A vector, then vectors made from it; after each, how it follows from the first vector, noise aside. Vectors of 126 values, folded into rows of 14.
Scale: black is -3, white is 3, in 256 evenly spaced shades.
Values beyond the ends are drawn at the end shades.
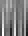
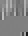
partly zeroed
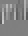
partly zeroed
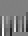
partly zeroed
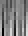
negated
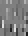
partly zeroed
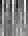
reversed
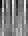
reversed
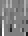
partly zeroed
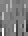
partly zeroed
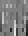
partly zeroed
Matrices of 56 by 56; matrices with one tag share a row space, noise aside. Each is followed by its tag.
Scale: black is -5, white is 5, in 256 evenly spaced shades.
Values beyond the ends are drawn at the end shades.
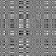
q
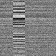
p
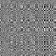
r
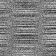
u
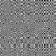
r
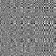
r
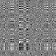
q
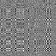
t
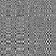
t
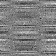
u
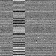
p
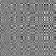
r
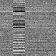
p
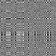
t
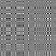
t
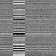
p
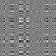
q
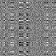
q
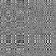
t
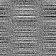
u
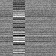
p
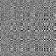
r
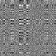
q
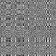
t
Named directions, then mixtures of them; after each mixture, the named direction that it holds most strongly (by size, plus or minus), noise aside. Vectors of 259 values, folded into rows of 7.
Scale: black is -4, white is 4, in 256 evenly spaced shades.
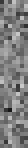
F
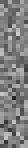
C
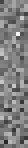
F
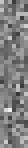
F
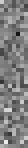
F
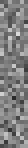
C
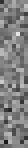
F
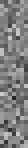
C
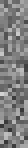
C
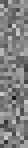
C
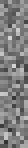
C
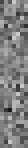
F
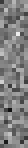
F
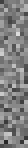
C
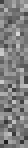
C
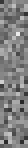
F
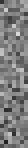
C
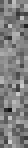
F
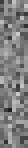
F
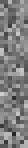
C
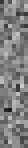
F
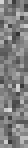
F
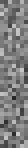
C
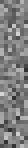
C
